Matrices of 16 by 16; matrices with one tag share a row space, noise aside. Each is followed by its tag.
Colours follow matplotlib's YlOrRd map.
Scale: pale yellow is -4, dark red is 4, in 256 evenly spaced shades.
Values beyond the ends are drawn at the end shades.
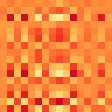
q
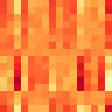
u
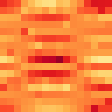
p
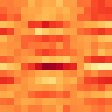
p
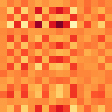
q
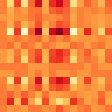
q
